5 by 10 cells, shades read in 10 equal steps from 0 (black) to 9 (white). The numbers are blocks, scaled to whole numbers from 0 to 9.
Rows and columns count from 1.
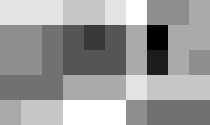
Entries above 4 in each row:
10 5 5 7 7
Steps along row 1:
same same down same up up down same up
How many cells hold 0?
1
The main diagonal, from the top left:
8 5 4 6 9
